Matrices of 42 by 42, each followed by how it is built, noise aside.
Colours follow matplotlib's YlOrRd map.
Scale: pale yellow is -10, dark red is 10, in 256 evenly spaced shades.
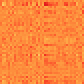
low rank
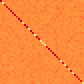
diagonal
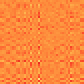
low rank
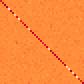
diagonal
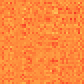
low rank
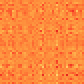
low rank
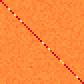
diagonal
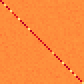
diagonal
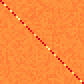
diagonal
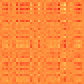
low rank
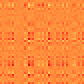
low rank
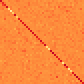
diagonal
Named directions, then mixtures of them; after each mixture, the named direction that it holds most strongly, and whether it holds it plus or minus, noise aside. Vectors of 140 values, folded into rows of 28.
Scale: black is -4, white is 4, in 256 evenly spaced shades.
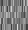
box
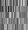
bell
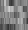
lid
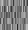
box, minus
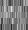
box, plus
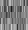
box, minus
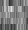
lid, plus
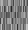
box, minus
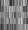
lid, plus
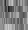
lid, minus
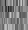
bell, plus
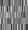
box, plus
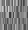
bell, minus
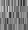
bell, minus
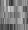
lid, plus
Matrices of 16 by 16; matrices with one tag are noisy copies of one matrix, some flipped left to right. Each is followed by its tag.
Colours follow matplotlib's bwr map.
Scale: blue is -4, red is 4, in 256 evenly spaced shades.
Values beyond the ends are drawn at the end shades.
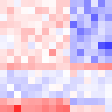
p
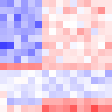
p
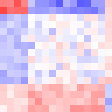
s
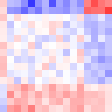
s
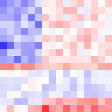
p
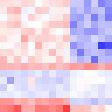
p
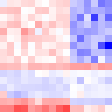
p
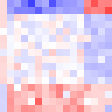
s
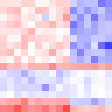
p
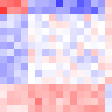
s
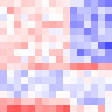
p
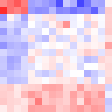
s
